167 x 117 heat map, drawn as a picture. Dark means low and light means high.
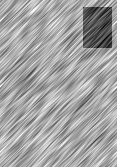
Neither half mirrors the other. In the top right lies a patch that is lower than the rest. Streaks slant up to the right. The ninth with the lowest average is the top right.
